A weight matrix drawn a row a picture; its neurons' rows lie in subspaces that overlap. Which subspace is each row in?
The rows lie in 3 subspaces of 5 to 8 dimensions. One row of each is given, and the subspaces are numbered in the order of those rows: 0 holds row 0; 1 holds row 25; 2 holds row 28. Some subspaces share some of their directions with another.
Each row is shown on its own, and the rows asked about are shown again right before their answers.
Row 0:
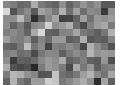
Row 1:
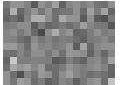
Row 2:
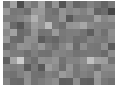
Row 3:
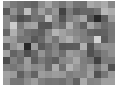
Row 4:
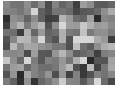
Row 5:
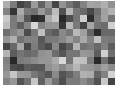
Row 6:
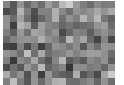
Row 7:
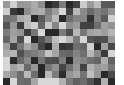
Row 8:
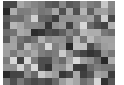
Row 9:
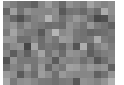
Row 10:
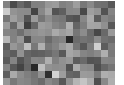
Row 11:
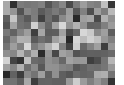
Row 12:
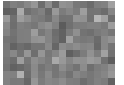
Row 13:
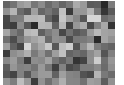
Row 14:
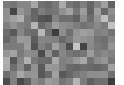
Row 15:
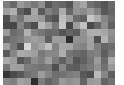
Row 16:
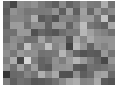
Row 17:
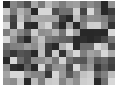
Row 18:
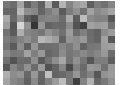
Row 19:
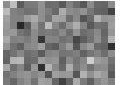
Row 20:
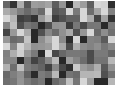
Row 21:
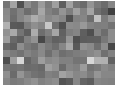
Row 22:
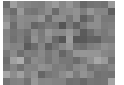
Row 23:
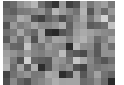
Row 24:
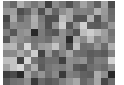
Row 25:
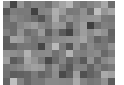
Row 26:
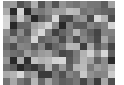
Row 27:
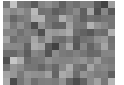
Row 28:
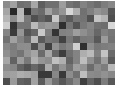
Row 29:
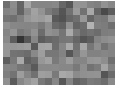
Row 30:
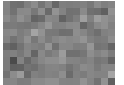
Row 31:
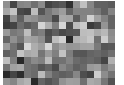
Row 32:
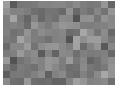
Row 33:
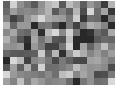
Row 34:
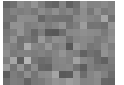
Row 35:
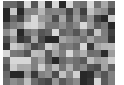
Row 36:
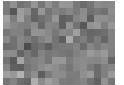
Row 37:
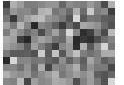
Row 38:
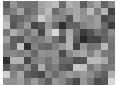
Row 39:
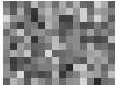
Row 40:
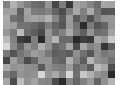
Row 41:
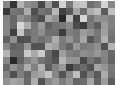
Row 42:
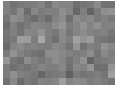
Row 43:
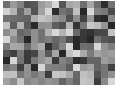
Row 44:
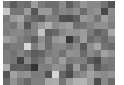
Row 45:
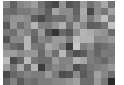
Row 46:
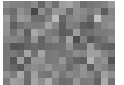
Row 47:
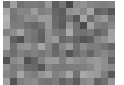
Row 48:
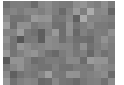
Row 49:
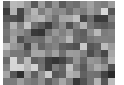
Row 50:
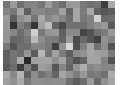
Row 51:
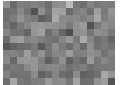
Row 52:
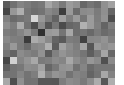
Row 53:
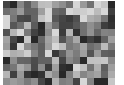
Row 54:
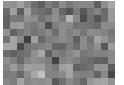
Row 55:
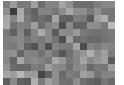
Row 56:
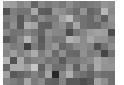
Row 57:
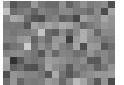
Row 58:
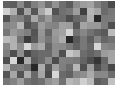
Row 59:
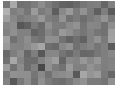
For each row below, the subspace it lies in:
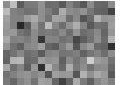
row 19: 1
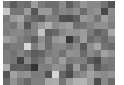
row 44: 0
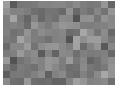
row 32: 0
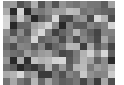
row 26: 2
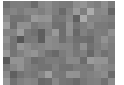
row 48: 1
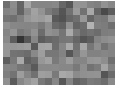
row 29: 1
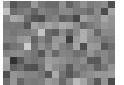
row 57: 0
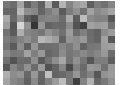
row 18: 1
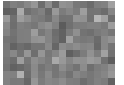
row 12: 0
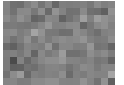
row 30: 2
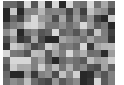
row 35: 1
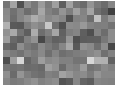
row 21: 1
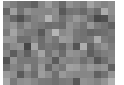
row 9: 2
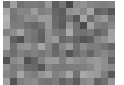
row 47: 1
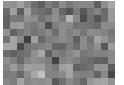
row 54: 1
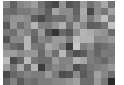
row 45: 0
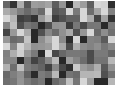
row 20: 1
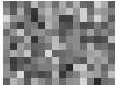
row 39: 1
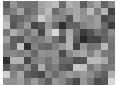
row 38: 1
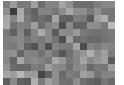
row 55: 2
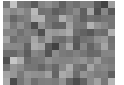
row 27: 1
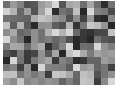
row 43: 0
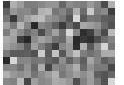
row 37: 0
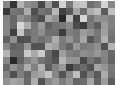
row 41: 1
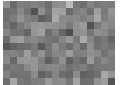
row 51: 1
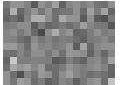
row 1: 2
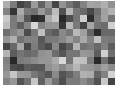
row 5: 2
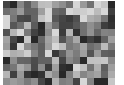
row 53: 1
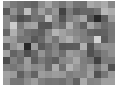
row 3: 2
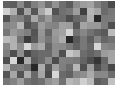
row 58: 0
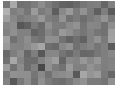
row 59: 1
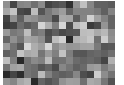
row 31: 2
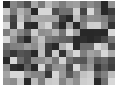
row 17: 0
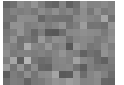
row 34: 0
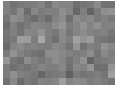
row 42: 1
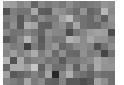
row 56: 0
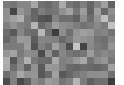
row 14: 2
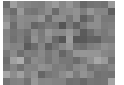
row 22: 2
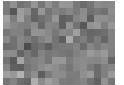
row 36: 2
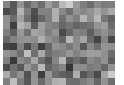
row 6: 1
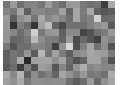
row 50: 2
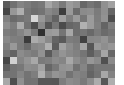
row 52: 0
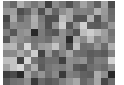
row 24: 2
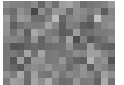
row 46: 1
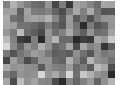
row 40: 1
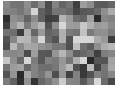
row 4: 1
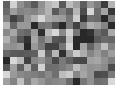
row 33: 0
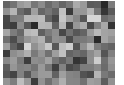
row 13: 2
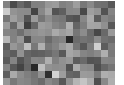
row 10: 0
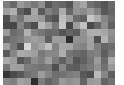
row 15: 2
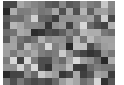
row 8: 0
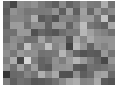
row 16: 0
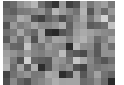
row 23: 0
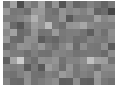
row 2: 1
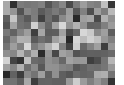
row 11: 0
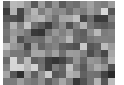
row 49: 0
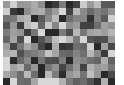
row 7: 0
